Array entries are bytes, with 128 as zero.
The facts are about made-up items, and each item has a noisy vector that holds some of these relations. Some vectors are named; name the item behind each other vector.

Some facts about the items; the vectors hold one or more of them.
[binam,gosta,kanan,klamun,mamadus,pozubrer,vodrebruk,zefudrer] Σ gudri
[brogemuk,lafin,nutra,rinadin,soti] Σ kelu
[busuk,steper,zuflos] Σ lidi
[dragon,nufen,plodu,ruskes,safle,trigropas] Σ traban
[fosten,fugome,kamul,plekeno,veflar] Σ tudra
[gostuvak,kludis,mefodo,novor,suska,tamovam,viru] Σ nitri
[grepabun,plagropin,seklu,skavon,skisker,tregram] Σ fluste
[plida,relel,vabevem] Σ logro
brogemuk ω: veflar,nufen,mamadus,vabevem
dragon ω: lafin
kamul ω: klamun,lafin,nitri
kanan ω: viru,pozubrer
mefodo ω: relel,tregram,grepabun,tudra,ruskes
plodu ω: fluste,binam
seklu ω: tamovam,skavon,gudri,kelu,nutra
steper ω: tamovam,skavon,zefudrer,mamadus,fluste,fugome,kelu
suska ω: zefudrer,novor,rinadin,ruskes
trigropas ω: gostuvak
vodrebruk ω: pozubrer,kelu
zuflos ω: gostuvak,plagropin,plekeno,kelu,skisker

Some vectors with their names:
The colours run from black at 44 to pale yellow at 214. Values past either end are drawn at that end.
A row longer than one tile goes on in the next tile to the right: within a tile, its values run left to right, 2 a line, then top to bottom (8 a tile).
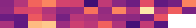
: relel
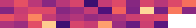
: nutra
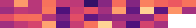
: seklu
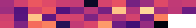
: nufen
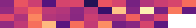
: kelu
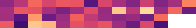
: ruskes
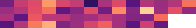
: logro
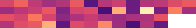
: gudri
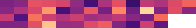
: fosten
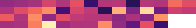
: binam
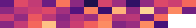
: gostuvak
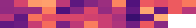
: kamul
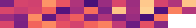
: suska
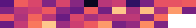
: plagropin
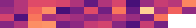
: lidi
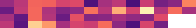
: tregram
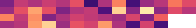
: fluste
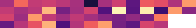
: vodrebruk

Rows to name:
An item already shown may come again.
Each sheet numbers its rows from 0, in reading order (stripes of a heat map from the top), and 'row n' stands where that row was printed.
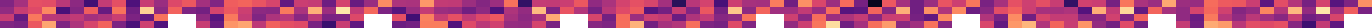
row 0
fosten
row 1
tudra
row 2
lafin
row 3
soti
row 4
trigropas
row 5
rinadin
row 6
tudra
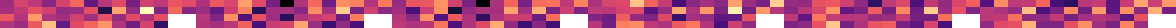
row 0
tamovam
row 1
brogemuk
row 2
brogemuk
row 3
mefodo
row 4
fosten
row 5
zuflos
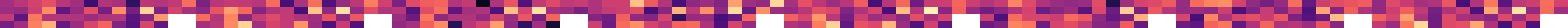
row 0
gosta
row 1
fluste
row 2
vabevem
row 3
mefodo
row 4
skavon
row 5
klamun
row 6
dragon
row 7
skavon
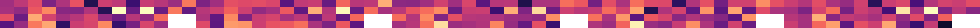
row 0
pozubrer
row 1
novor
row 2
binam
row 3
plodu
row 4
mamadus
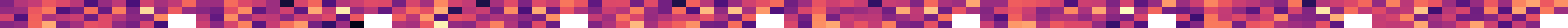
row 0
kludis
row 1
veflar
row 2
plodu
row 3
plekeno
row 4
rinadin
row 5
tudra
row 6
nitri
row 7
steper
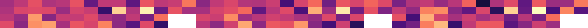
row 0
zefudrer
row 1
fugome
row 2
viru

